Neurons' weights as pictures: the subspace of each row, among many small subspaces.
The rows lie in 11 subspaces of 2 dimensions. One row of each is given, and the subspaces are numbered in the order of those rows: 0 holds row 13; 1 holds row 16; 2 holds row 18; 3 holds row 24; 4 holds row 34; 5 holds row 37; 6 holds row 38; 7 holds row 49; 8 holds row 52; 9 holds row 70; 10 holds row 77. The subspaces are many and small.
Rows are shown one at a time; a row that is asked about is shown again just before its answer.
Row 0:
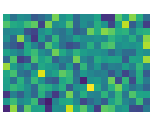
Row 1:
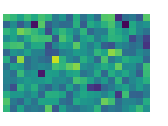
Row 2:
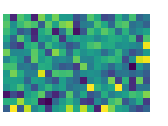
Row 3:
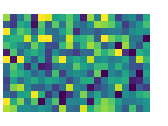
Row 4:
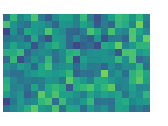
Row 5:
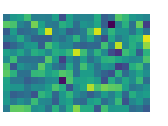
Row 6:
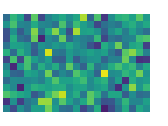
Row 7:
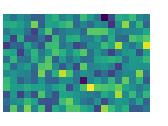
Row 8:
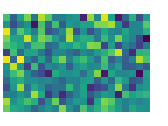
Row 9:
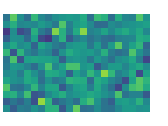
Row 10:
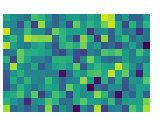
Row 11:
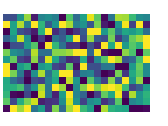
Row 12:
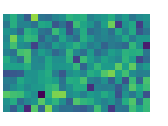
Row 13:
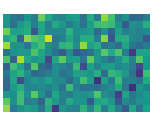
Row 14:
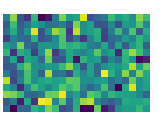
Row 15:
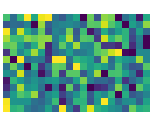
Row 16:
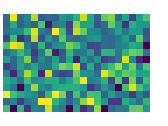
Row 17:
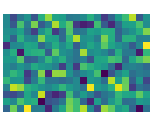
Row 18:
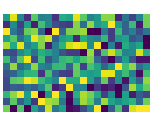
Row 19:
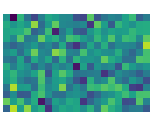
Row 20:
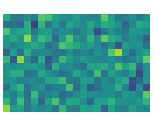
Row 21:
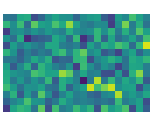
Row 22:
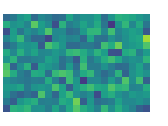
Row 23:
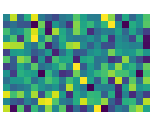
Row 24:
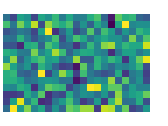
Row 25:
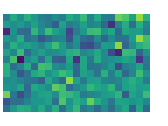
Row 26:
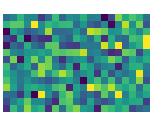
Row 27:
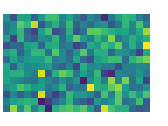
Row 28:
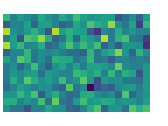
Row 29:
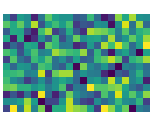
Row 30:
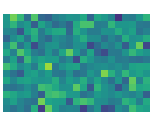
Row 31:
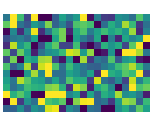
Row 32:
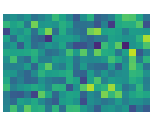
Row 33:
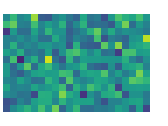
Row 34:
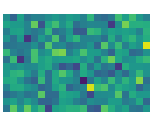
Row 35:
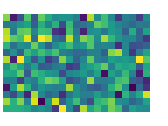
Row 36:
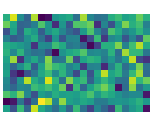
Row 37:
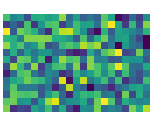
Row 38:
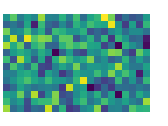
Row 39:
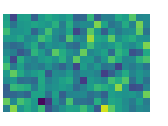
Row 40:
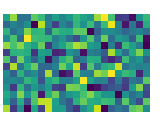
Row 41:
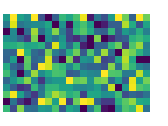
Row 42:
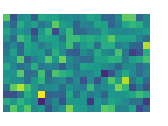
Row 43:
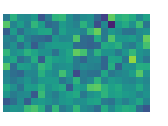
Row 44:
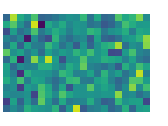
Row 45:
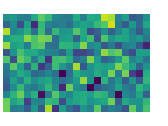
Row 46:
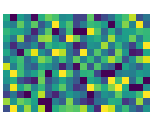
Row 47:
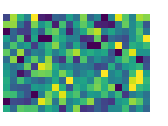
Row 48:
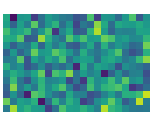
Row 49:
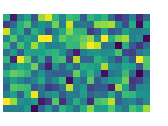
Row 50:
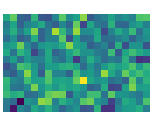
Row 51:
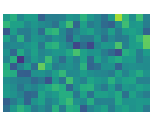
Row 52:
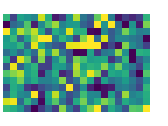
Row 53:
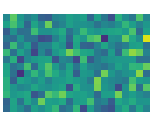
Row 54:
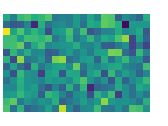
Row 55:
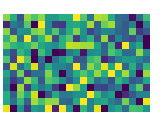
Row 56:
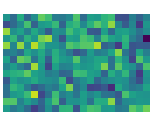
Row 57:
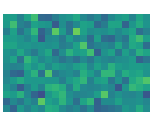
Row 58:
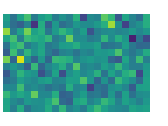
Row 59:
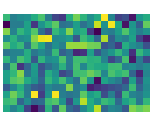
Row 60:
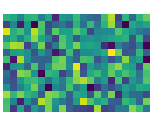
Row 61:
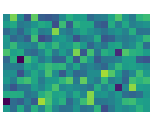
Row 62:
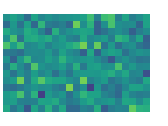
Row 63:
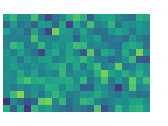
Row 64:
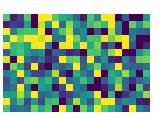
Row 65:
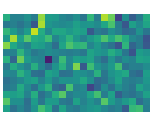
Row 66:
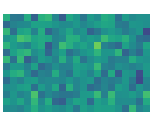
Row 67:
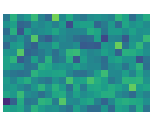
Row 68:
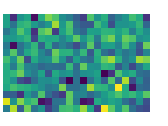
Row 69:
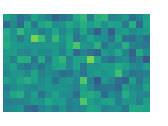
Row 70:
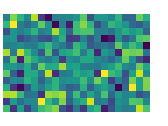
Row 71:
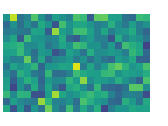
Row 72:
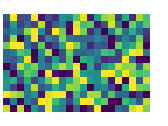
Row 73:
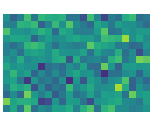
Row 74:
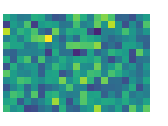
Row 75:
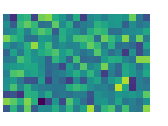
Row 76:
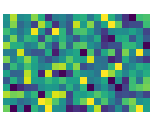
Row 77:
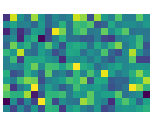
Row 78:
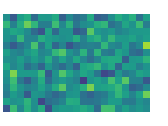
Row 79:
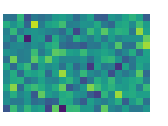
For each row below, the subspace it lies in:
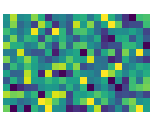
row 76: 9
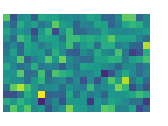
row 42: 9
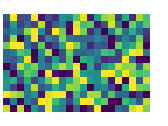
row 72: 1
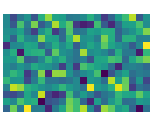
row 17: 9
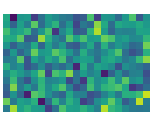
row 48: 10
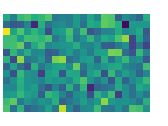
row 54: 3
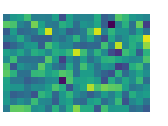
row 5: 5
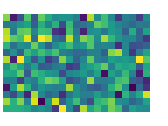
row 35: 10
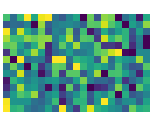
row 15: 3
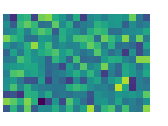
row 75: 8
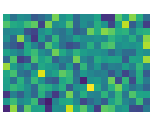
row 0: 1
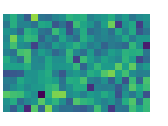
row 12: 0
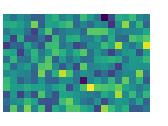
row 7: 6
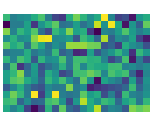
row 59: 8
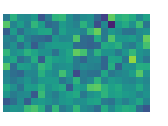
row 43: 8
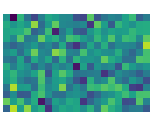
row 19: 10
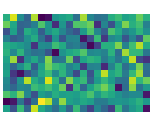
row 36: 8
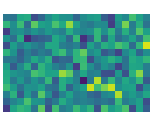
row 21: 0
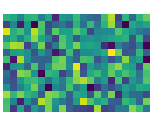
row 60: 3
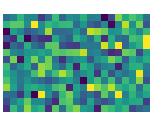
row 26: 6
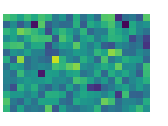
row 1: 3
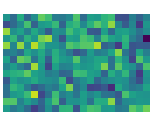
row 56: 7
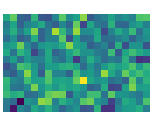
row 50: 3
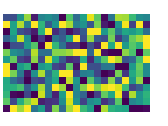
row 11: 5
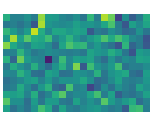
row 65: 9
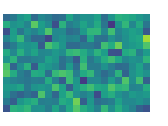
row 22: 5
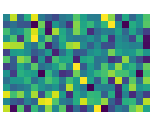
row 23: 1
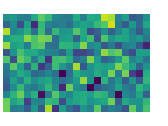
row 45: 0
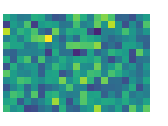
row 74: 8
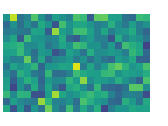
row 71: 10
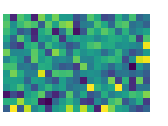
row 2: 1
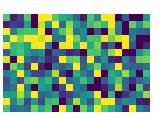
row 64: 9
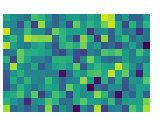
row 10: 0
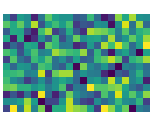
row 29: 6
